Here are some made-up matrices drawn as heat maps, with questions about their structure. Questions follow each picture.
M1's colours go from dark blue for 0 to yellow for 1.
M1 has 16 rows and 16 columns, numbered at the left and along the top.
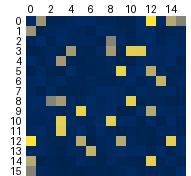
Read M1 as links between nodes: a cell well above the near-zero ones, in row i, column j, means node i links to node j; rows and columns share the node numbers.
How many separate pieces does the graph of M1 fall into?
4
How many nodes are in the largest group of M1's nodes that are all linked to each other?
3
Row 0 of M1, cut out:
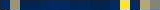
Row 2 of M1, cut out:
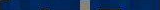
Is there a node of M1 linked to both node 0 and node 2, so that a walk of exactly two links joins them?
no
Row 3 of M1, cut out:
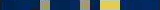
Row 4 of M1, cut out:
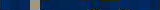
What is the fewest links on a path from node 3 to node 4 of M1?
1
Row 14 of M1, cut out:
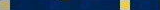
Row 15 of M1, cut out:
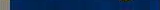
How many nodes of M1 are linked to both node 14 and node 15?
1
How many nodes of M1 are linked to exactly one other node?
7
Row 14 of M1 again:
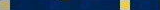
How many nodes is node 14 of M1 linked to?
2
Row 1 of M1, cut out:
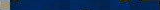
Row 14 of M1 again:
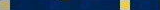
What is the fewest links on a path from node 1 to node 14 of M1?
2
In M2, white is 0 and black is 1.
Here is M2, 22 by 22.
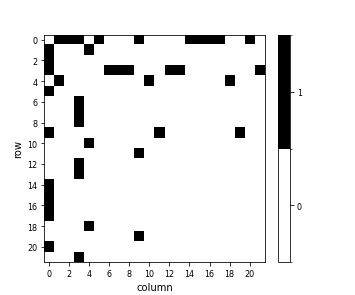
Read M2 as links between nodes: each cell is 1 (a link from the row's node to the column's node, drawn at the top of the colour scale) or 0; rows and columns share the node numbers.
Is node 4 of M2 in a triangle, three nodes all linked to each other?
no
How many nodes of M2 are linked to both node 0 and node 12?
1
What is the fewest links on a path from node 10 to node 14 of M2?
4
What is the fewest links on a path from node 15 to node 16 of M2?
2
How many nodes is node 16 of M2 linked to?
1
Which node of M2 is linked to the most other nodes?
node 0
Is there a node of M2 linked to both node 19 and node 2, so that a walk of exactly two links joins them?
no
